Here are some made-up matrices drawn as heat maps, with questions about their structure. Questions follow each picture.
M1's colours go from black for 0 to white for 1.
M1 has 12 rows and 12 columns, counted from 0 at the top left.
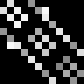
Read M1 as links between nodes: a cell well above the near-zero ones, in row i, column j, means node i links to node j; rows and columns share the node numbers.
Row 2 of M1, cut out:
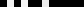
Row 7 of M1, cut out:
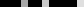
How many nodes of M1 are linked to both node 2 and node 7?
2
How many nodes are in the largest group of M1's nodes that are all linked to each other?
3
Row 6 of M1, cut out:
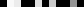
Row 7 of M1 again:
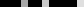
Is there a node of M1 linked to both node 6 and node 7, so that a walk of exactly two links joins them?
no
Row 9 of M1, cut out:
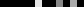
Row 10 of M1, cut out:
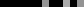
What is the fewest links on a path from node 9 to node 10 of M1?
1
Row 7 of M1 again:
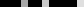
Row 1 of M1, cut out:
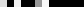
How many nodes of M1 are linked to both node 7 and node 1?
1
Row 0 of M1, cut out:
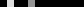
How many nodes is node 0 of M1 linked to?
2
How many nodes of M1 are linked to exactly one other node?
0
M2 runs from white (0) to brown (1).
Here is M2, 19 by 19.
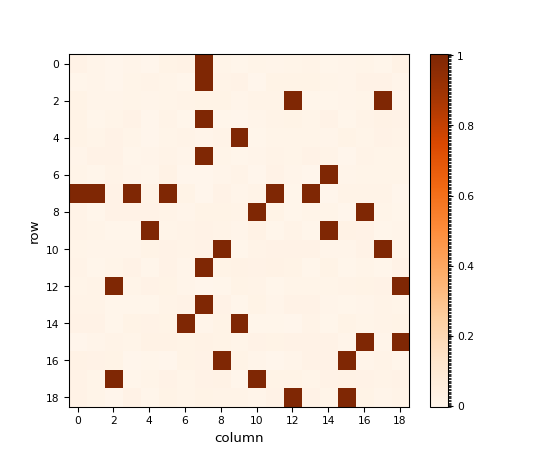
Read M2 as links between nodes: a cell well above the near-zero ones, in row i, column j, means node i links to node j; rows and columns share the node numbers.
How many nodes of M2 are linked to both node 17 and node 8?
1
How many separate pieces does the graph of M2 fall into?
3
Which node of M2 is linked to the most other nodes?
node 7
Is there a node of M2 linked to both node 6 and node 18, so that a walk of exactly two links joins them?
no
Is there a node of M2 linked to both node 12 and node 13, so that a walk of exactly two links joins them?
no
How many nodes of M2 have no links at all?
0
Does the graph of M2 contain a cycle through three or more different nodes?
yes
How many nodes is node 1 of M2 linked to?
1
